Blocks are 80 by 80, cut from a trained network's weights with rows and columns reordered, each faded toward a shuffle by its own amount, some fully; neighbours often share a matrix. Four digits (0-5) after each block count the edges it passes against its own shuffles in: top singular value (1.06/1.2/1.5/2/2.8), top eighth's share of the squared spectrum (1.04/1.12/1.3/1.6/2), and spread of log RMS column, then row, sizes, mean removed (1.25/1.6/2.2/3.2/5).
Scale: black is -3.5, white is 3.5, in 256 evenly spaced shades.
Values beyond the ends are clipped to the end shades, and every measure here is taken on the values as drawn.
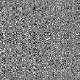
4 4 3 3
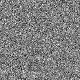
2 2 0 0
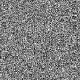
3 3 1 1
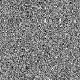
3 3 1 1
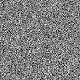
3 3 1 1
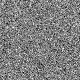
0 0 0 0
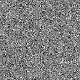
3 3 2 1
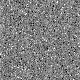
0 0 0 0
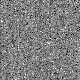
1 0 0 0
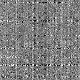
4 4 1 3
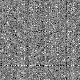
3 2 0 2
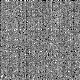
3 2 1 2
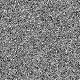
2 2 0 0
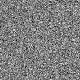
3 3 0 0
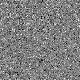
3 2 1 1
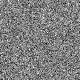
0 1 0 0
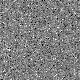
0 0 0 0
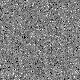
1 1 0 0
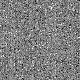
1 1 0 0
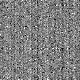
3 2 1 2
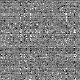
3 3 3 1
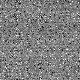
2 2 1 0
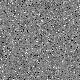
0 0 0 0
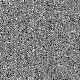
1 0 0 0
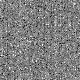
2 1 0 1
